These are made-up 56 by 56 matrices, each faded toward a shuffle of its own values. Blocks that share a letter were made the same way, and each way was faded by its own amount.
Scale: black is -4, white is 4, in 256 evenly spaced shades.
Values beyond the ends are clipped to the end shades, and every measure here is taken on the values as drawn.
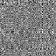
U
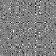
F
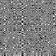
F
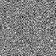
U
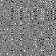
F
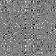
F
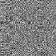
U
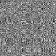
U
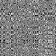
F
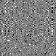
F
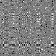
F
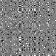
F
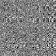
U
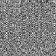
U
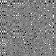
F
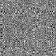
U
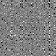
F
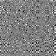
F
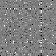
F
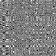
F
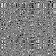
F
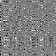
F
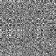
U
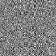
U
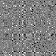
F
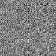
U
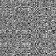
U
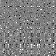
F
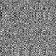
U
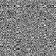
U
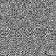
U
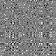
F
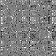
F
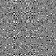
F
